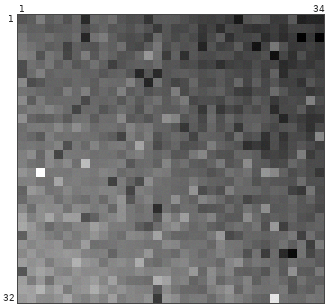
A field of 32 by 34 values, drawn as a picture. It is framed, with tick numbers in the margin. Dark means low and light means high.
Average level on the scale: 40%. Grain: fine. Ninth with the highest average: bottom left. Ninth with the lowest average: top right. Stripes: none. Slope: up to the bottom left. Mirror symmetry: none. Odd rows or columns: none.
